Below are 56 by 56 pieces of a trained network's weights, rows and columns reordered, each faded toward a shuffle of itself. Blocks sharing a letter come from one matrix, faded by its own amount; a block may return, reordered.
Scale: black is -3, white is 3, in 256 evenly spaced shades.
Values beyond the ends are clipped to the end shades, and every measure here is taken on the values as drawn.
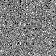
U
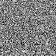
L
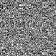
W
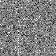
U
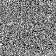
L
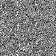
U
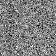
L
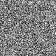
L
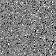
U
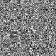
W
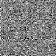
W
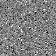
U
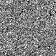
L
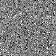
U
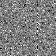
U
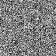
L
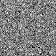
L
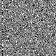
U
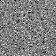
U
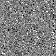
U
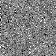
U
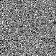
U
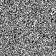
L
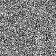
L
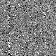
U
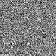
W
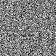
L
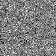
U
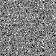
U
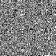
W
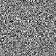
W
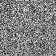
L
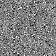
U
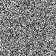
L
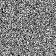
L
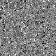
U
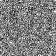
L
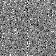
U
